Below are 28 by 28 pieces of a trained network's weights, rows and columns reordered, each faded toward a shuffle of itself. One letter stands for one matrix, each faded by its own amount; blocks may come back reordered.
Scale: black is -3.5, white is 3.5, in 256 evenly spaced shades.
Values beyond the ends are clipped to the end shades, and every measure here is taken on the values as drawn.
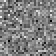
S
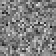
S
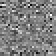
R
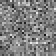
S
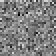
S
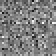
R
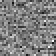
S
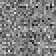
S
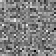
S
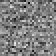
R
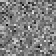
S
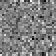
R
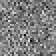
S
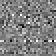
R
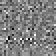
R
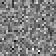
S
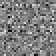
R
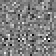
R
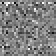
R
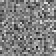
S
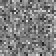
S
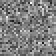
S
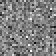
S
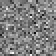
S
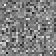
S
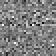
R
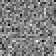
S
